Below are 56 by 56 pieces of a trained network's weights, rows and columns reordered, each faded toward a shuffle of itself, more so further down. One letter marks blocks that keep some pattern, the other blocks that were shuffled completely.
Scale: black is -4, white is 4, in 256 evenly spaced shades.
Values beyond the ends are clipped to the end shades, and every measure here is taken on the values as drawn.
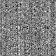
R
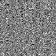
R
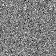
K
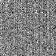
R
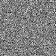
R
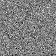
K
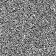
K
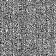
R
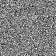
K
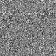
R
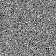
K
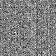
R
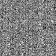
R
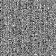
R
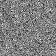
K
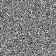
K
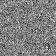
K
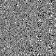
R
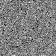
K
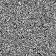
K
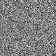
R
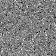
K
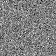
K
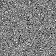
K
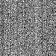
R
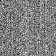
R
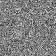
R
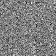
R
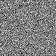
K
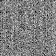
R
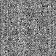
R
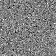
K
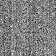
R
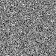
K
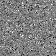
K
